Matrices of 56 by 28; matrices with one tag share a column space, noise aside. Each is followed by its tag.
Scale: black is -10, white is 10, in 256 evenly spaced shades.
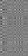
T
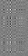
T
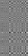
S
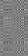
T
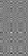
S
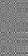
S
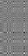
S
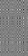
T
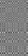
S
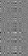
S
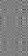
T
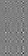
S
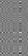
S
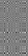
S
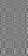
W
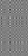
T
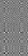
S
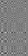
S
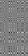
S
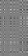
T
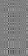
W
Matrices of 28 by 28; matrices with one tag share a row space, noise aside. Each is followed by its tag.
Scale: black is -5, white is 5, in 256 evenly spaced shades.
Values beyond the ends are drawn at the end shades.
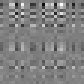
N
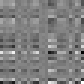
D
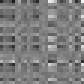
D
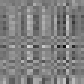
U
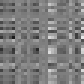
D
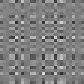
N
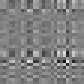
U
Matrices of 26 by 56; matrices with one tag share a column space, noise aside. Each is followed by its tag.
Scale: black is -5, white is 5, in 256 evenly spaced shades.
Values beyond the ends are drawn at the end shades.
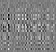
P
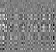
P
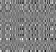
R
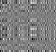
R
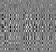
P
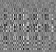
P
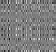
R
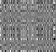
R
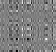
R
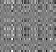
R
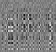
P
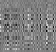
P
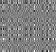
R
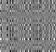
R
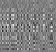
P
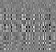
P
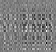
P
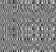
R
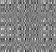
R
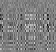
P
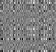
R
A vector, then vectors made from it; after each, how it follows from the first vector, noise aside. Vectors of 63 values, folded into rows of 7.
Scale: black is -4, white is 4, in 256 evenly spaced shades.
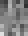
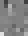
partly zeroed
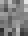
reversed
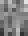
reversed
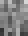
reversed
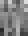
reversed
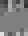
partly zeroed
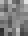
reversed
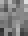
reversed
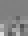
partly zeroed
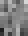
reversed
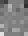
partly zeroed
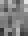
reversed
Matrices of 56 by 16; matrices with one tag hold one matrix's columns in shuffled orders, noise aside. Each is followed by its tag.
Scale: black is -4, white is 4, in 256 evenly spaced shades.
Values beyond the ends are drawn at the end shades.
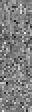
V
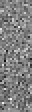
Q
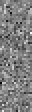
V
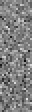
Q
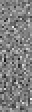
Q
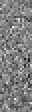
Q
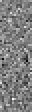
Q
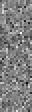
V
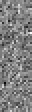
V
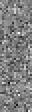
V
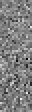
Q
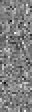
V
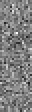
V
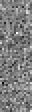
V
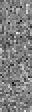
V
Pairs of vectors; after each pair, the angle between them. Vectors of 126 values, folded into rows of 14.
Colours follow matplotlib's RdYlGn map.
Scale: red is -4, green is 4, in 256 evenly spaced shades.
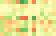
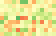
nearly parallel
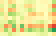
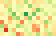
orthogonal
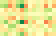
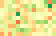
partly opposed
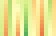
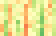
nearly opposite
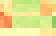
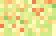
orthogonal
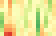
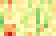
nearly parallel
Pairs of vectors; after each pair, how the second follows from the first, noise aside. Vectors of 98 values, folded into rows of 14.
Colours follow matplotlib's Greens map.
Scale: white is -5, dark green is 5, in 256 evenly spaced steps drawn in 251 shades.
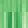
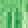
copied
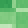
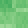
shrunk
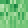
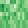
negated
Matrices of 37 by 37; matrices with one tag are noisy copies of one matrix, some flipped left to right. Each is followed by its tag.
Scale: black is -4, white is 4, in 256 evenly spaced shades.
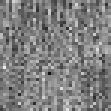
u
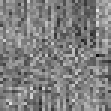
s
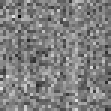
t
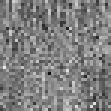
u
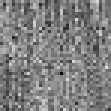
u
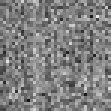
t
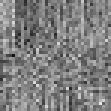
s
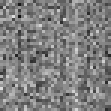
t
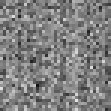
t
